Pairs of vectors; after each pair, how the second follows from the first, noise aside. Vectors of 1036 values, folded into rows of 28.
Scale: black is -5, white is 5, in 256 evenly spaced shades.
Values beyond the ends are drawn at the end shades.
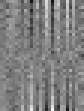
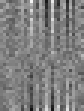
negated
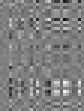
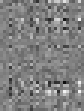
sign-scrambled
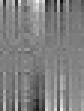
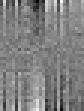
negated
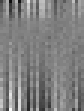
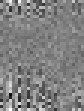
sign-scrambled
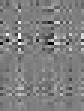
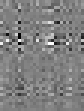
negated
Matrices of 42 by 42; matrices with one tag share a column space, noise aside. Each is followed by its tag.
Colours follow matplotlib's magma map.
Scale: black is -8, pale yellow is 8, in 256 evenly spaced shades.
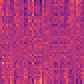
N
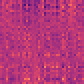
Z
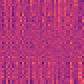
N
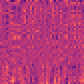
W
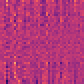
N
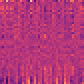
W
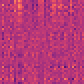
Z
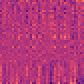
W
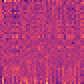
W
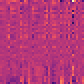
W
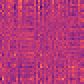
Z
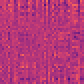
Z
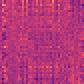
Z
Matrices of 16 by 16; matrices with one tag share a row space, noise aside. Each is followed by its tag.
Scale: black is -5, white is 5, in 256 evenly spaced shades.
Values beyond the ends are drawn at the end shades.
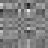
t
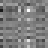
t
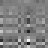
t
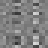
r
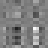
r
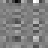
r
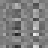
r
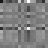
t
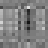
t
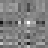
t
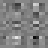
r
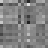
t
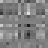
t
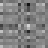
t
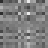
t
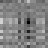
t
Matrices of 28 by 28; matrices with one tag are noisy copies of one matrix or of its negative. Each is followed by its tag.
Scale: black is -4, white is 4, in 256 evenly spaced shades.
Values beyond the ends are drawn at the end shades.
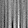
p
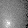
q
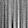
p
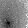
q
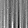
p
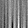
p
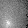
q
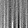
p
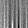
p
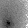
q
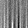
p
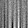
p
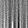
p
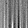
p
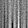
p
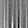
p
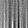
p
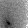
q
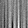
p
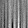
p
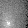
q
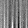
p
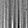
p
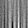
p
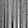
p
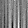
p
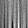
p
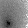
q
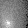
q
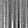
p
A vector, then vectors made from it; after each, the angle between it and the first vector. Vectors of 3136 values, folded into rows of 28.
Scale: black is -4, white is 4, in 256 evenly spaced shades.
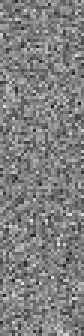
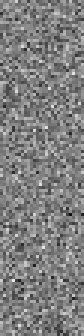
nearly opposite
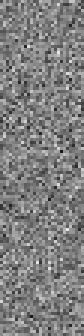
orthogonal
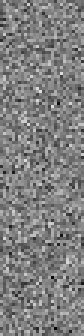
partly opposed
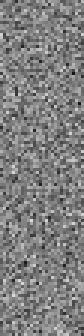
nearly parallel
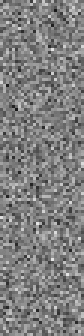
orthogonal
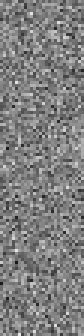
orthogonal
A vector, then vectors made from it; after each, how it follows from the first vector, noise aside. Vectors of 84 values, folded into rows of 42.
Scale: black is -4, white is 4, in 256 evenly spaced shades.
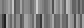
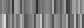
negated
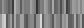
negated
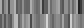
reversed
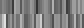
negated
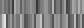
negated
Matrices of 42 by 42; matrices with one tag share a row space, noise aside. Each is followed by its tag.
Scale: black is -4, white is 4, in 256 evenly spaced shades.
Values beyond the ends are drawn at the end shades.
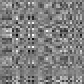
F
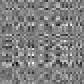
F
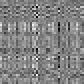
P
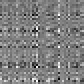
P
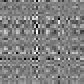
P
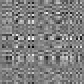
F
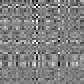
P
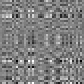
F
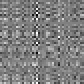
P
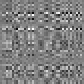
F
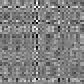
P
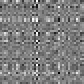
P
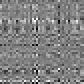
P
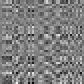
F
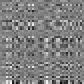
F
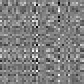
P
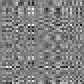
F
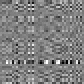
F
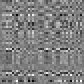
F
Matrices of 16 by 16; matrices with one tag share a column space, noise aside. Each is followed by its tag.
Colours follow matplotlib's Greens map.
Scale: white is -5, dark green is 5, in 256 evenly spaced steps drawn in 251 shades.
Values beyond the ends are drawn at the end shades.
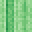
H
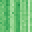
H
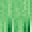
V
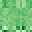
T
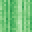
H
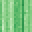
H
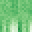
V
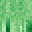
V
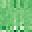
T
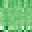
T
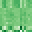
T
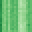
H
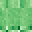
T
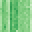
H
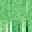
V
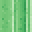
H
